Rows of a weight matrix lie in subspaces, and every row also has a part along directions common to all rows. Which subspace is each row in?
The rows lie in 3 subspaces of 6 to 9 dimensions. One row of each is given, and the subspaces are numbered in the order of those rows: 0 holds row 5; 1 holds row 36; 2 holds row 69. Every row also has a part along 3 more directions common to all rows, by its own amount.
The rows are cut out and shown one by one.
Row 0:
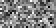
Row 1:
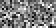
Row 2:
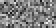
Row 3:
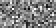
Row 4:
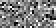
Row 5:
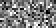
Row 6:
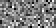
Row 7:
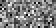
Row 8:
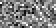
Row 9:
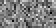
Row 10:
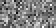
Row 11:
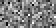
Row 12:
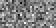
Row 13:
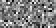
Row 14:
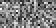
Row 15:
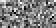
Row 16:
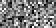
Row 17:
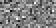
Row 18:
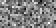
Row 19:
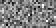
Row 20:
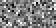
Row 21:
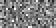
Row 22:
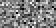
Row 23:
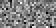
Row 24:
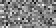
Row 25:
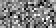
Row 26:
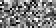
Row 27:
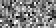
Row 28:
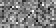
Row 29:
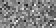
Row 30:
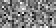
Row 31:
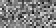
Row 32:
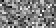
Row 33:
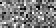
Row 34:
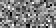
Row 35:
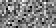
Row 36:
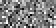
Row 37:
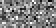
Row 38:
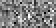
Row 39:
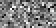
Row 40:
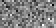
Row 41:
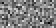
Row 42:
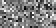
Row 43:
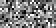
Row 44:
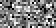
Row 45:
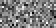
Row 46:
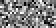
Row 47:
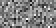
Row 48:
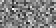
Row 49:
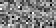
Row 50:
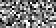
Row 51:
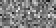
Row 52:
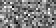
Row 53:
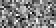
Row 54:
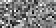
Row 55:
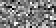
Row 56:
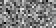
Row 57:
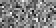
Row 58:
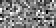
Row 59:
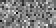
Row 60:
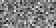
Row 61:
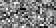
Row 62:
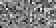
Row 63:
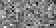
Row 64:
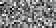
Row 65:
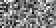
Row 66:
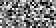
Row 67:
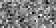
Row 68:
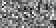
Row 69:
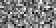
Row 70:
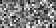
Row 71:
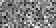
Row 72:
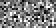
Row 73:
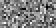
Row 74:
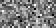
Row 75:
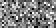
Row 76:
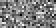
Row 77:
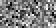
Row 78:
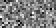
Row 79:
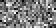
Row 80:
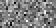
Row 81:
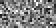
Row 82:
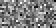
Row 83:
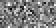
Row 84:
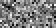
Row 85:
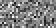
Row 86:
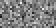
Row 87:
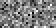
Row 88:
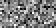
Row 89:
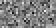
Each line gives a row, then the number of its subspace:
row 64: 2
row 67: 1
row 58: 0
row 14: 1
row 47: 2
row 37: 0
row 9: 0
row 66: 0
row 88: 2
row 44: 1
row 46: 2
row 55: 1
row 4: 1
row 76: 0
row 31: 1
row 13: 2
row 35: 0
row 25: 1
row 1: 0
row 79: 1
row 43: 2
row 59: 1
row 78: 0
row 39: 0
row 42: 1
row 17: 0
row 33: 0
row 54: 0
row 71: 0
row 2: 2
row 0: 0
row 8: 2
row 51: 2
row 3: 2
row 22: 0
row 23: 0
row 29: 1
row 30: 0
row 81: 2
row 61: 0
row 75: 0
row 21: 0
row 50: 2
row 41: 2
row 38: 1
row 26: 0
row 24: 2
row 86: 0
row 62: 2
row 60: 0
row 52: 1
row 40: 2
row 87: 2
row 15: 0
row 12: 0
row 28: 1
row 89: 2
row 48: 0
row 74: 1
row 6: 0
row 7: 1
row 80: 0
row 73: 0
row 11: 2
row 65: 0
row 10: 2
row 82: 0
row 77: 2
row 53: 1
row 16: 1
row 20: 0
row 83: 0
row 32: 1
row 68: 1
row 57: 1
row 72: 1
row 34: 1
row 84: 1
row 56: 0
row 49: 2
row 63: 1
